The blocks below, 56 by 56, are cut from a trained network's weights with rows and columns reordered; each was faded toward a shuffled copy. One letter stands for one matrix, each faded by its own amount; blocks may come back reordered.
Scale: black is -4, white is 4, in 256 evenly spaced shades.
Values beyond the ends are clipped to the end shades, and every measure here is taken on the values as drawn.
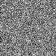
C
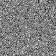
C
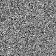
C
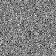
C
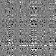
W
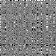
W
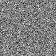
C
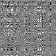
W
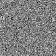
C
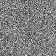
C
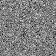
C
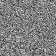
C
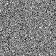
C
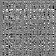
W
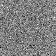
C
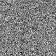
C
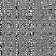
W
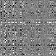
W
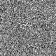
C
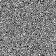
C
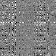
W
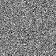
C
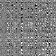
W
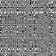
W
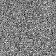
C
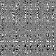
W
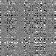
W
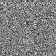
C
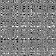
W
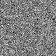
C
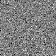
C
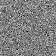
C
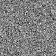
C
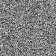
C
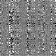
W
